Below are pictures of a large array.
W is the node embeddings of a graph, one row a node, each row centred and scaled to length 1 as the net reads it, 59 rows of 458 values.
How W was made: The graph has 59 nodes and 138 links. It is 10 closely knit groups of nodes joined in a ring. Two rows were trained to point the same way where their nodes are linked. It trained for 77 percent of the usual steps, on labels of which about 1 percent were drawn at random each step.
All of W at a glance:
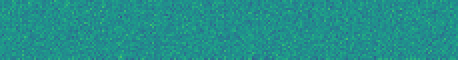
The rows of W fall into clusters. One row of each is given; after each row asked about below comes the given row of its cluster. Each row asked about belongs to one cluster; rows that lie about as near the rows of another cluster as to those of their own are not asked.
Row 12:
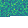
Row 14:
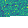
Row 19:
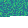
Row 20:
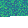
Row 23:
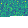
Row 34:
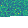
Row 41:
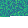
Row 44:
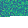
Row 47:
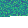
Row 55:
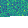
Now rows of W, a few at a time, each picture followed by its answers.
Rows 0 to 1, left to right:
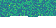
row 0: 44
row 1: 20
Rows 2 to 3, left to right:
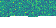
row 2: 20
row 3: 23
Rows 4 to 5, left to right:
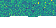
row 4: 20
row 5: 19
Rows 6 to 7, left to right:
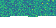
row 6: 20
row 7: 55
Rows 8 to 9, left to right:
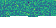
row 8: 14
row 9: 34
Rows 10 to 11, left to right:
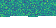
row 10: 20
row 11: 19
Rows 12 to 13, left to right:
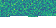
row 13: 41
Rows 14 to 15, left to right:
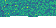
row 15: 44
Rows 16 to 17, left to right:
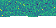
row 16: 14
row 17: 41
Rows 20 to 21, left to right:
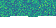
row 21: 19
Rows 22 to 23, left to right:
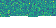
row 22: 47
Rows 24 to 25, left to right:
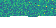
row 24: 19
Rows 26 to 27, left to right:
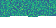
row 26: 55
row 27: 23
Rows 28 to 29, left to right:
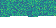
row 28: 55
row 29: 14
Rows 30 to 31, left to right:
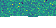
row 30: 55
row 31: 44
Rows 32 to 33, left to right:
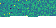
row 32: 44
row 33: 23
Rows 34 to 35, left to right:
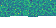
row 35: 12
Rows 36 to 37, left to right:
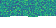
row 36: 34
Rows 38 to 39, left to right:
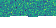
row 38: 19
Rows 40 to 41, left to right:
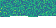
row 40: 47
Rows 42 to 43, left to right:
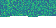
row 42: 55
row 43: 23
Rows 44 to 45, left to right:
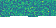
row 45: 34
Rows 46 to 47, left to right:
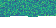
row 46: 12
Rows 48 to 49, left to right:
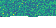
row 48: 20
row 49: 44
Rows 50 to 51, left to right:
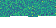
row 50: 41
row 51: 47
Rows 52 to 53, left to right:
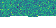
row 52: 55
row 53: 47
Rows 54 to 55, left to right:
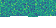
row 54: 12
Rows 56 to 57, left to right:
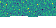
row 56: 23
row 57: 41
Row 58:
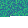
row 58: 41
